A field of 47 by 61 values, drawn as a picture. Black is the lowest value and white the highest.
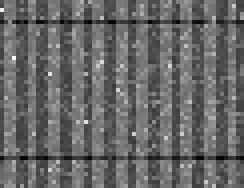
Slope: none. Stripes: upright, repeating 11 times. Odd lines: rows 6 and 40. Average level on the scale: 40%.
